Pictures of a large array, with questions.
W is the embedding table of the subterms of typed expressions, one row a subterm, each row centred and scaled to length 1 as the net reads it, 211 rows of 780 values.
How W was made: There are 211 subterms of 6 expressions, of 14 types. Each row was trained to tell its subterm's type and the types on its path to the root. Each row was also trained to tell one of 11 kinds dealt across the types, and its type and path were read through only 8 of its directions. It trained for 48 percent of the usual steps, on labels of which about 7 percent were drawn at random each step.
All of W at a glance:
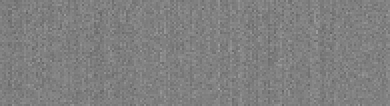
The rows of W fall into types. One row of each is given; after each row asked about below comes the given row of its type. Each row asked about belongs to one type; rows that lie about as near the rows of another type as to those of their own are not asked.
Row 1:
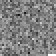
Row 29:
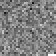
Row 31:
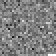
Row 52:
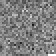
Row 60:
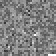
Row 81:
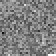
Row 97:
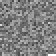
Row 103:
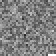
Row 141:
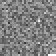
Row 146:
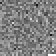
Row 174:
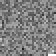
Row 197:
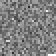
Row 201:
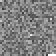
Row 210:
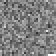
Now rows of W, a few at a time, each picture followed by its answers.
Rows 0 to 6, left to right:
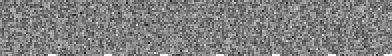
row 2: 174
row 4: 60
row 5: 31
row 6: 81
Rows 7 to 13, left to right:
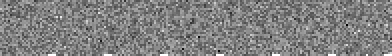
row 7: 1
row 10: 60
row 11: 103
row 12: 60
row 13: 201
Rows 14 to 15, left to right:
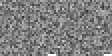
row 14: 146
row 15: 210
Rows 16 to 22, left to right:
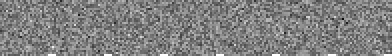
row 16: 197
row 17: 60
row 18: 81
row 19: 52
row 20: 97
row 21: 31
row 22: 210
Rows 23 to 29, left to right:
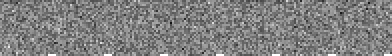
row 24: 103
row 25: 201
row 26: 174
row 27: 52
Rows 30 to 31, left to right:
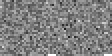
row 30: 1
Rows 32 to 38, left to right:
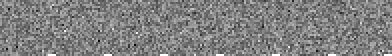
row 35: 1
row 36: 103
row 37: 97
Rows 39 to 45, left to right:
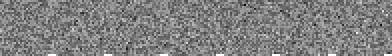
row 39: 210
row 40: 1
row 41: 210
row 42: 103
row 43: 29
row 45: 60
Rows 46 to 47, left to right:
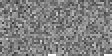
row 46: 103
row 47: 52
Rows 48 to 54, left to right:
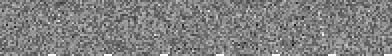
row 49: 146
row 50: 97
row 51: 141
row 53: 97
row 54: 60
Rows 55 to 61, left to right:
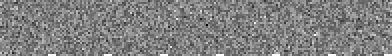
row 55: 52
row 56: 201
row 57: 141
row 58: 141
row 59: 141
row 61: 174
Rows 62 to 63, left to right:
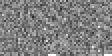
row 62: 201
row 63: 29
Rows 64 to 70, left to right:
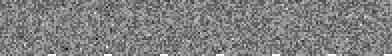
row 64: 52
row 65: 97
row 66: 97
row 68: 29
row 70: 29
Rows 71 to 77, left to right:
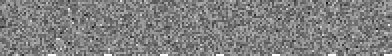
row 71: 81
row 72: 60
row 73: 197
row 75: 197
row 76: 174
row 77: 1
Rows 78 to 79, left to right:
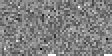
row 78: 210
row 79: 60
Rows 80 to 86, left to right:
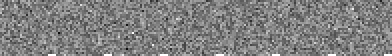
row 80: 103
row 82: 197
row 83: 210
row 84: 52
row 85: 81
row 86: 103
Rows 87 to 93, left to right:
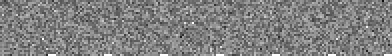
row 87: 60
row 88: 103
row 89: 29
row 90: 29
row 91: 60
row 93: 97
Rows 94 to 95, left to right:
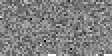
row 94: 146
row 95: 52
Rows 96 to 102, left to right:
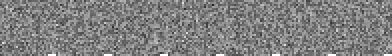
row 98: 174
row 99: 201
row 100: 1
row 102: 197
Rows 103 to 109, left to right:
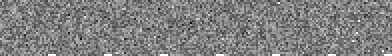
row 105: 81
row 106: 81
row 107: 52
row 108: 197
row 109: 141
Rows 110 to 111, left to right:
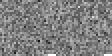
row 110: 210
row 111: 97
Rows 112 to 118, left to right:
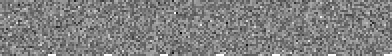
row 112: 1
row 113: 197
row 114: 52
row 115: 201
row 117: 97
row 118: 197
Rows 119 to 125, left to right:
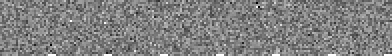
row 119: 197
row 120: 31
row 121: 141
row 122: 97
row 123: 141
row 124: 81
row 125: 52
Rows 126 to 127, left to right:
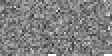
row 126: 1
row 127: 210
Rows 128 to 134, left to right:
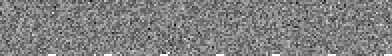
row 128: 197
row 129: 97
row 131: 97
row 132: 210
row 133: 146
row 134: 174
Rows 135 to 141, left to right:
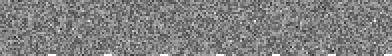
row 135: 197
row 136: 210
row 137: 52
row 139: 1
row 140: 31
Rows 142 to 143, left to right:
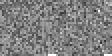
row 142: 52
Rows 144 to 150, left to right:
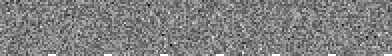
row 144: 103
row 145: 60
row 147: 103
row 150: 31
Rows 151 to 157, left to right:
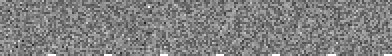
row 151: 146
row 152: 60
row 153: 29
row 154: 146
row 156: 197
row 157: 210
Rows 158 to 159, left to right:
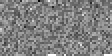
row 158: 210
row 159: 52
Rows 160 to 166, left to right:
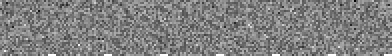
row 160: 1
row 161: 201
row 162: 141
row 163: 141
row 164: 1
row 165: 97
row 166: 1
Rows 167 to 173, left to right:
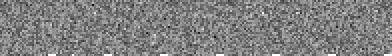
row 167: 52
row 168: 31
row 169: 1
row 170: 52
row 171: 60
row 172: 210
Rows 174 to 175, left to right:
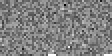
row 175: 197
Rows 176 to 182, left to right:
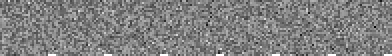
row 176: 103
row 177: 29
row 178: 60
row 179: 60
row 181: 81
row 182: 141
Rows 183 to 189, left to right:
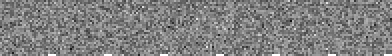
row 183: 1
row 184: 81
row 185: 103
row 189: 60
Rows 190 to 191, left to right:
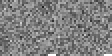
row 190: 97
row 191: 141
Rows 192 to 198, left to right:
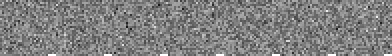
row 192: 103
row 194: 97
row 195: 81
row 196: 29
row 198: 81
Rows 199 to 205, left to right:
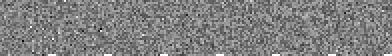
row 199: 141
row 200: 1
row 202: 197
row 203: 103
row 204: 97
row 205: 197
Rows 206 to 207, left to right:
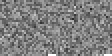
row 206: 29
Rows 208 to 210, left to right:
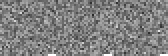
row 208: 31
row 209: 52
